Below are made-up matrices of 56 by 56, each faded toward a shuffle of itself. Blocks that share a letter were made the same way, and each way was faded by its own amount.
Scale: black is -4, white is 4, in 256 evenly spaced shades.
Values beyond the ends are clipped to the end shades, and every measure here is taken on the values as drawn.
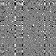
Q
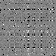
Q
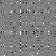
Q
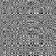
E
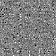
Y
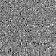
Y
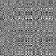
E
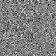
Y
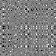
Q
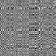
E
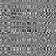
E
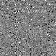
Y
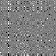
Q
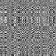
E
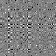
Q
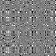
Q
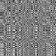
E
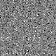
Y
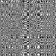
E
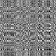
E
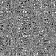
Y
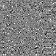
Y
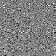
Y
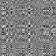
E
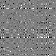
Q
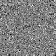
Y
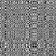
E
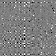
Q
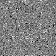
Y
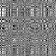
E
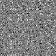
Y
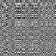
E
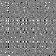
Q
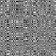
E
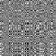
E
